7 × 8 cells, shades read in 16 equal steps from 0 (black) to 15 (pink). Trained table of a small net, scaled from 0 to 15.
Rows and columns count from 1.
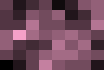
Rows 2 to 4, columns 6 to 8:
2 4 9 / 5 5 11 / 10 8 6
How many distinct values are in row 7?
6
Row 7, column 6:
7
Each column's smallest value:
0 2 4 5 1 2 4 2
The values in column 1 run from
0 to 9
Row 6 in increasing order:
4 6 6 7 8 9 10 10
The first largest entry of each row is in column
8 5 3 2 5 5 4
